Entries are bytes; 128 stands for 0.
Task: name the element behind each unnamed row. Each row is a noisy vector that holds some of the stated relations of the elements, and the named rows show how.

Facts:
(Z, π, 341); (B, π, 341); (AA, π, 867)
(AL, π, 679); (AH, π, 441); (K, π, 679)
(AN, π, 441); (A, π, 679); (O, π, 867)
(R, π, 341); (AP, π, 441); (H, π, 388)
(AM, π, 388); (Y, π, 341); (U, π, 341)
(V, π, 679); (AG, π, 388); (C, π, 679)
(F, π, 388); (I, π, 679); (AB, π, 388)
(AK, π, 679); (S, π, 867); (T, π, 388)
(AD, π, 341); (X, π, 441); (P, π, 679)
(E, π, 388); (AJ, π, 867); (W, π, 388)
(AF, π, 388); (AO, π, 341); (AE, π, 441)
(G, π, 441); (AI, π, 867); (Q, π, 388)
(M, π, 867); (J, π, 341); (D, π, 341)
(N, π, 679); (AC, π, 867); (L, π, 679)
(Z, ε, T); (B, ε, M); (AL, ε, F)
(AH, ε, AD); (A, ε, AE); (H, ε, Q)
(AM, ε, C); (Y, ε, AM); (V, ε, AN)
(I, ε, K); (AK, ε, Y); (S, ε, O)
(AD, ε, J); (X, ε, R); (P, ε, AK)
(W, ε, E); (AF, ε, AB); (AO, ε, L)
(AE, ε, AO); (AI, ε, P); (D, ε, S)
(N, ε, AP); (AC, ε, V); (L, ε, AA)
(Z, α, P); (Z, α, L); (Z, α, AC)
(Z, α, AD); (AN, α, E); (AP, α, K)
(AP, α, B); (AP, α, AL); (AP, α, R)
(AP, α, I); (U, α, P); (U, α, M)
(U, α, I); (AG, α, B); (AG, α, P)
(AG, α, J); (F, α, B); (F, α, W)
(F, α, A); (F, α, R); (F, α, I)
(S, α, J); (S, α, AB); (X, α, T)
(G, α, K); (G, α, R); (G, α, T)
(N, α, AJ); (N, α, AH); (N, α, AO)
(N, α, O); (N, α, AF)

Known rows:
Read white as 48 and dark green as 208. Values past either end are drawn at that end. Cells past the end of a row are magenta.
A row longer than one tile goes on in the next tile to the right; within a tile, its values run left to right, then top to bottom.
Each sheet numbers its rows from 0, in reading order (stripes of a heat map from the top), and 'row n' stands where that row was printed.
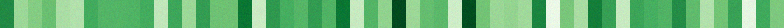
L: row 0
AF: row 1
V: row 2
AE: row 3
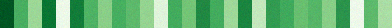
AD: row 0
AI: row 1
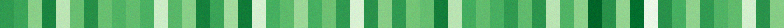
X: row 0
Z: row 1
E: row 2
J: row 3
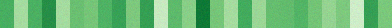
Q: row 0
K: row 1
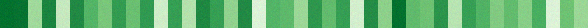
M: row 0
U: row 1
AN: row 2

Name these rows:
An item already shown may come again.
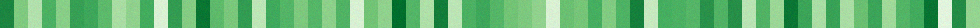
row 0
A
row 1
AN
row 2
AH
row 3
AB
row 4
AO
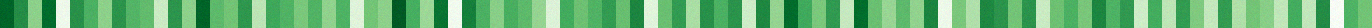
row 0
J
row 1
AN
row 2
AD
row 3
R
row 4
AC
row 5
AA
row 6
Y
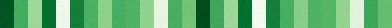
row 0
AD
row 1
AD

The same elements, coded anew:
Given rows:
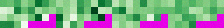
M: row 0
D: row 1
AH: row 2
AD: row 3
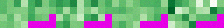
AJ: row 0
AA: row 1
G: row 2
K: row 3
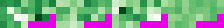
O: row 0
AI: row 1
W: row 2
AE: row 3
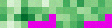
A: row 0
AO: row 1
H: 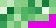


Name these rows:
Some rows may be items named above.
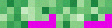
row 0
J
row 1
AA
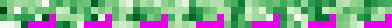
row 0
N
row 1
M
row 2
A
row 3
AL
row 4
AB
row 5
S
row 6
AC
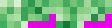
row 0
X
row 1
AN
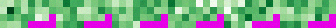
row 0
AF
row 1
J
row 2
X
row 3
C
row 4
B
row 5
R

